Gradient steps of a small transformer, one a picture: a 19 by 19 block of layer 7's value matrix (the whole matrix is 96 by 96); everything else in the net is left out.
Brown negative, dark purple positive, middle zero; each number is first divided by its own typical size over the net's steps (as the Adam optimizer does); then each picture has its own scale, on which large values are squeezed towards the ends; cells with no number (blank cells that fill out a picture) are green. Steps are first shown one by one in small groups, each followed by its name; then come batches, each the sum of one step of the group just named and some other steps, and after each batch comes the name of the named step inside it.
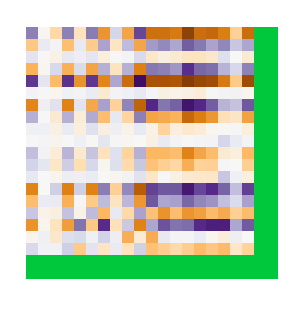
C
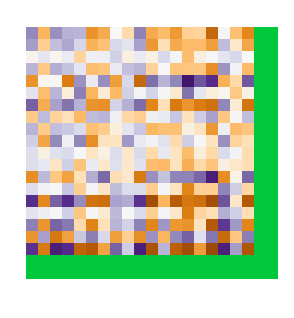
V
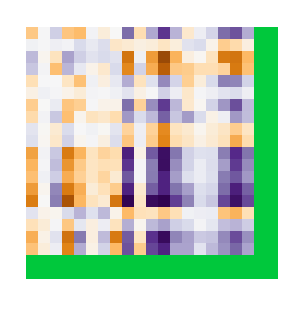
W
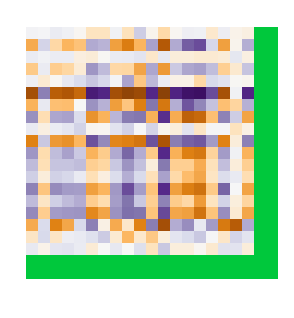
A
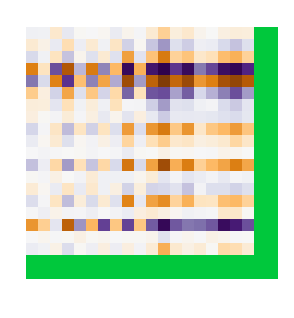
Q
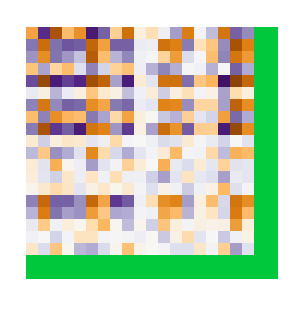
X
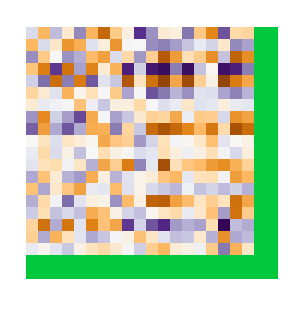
Q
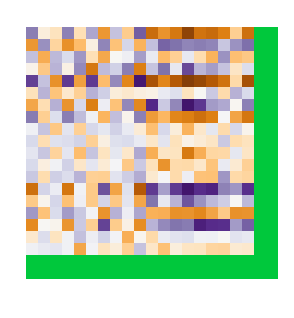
C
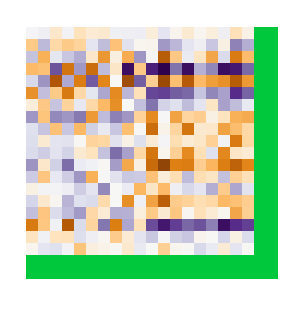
Q
